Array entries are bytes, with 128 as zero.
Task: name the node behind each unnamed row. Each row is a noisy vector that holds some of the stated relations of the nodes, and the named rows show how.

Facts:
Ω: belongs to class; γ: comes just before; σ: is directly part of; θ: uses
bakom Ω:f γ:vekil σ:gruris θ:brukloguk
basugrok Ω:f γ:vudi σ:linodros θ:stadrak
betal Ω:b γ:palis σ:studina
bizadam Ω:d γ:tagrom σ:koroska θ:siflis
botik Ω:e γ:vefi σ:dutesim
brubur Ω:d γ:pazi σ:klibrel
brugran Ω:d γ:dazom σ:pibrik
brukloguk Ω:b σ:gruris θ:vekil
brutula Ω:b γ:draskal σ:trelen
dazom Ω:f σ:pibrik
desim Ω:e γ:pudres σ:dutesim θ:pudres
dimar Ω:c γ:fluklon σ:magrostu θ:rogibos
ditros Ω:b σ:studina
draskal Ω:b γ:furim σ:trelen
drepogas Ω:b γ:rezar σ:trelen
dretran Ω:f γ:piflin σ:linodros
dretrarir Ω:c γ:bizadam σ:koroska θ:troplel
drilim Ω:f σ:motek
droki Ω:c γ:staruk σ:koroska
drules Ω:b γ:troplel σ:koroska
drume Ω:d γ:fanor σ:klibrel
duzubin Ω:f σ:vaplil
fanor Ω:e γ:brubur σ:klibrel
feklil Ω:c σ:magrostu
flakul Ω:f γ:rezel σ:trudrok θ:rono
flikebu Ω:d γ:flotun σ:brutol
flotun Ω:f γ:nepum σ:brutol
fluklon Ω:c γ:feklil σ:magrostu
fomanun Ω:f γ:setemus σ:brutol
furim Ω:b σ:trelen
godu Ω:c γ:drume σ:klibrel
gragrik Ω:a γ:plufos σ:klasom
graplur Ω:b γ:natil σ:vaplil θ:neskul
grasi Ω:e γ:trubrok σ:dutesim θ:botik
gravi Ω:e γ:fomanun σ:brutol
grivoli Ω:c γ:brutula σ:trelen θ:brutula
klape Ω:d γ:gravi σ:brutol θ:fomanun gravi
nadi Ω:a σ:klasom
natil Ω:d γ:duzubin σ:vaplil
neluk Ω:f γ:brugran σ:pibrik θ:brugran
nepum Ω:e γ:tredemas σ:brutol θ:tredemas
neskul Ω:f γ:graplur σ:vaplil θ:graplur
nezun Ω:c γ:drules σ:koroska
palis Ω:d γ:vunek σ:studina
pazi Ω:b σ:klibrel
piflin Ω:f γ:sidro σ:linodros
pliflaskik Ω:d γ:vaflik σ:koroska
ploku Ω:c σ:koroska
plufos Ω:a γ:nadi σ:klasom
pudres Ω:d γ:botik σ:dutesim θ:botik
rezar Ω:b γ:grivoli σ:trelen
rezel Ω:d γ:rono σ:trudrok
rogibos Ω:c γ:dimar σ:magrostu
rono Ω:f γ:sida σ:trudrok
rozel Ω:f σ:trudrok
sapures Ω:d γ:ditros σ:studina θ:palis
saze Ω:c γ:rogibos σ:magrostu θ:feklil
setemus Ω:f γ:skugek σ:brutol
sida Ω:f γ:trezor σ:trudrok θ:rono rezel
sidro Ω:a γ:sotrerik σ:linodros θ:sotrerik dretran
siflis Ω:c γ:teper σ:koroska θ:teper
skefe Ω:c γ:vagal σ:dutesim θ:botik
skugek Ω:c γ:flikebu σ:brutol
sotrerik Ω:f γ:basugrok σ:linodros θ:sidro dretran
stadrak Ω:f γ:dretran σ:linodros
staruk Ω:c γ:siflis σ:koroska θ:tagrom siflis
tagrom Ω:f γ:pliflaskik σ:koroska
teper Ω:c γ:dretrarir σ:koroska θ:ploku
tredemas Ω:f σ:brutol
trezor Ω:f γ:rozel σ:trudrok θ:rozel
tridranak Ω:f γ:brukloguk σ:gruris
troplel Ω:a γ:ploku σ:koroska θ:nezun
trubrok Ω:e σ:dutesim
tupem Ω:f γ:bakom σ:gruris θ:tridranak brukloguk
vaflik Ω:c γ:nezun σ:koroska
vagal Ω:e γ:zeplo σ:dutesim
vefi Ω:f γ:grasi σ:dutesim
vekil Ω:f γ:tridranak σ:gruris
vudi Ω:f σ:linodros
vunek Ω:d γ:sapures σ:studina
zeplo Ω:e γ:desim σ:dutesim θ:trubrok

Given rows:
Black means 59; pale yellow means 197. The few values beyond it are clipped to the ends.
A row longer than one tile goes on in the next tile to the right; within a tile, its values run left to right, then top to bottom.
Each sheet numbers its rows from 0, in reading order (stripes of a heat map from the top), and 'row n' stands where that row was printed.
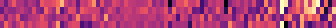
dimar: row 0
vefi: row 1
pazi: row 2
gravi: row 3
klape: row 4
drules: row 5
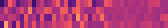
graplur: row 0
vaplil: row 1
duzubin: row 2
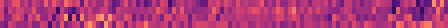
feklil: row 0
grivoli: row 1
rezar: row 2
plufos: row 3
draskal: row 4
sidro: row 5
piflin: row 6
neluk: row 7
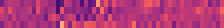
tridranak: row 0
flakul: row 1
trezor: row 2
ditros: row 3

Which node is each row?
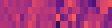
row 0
brubur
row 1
rogibos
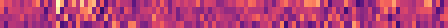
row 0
rozel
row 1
vaflik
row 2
desim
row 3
setemus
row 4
skugek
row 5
flotun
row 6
zeplo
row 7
vudi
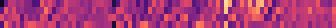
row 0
gragrik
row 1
rono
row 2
stadrak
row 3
brugran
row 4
pliflaskik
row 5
brukloguk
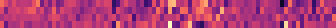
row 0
furim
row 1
fanor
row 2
godu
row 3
grasi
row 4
vekil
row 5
neskul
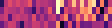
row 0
fomanun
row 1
nezun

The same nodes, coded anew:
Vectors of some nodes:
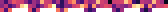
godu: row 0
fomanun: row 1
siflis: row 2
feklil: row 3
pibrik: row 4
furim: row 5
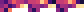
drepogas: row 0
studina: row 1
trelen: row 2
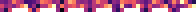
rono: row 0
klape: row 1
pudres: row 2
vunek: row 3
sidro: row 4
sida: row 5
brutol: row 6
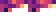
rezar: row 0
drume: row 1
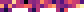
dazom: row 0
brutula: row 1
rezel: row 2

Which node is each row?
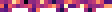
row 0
troplel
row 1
tagrom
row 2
sotrerik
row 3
drilim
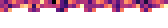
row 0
droki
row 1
ploku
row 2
graplur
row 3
dretrarir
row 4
bizadam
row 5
saze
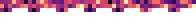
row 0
tridranak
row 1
botik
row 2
dretran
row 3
nadi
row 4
vefi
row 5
staruk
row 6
bakom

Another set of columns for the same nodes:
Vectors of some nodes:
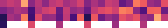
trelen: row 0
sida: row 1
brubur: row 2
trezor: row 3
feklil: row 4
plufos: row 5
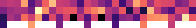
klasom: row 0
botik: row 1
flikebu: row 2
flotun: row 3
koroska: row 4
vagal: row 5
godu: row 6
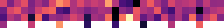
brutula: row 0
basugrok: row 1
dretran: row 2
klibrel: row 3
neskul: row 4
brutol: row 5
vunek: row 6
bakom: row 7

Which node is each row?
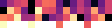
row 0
skefe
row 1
pudres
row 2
siflis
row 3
teper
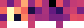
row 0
trubrok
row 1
klape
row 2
rezar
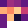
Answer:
nepum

